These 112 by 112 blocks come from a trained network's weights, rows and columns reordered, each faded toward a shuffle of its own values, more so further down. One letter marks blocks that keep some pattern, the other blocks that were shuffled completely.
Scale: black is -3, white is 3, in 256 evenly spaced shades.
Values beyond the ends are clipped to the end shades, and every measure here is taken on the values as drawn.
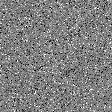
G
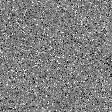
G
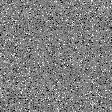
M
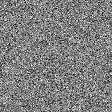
M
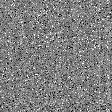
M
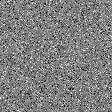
G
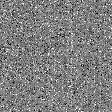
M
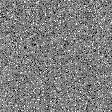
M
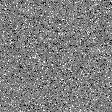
G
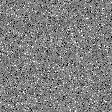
G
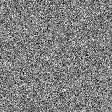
M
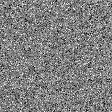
M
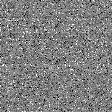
M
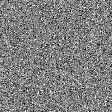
G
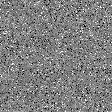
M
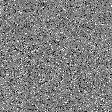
G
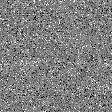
M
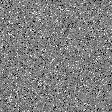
G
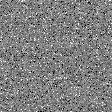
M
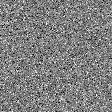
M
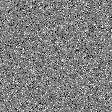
G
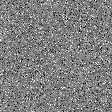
G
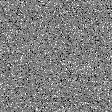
M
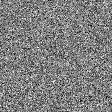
G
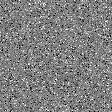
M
